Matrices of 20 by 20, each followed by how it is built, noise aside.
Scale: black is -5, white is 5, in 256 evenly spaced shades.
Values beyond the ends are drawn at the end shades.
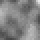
smooth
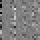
uneven columns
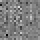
uneven columns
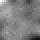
smooth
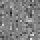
uneven columns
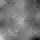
smooth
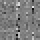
uneven columns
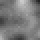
smooth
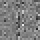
uneven columns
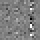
uneven columns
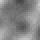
smooth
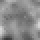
smooth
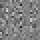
uneven columns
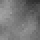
smooth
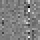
uneven columns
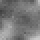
smooth
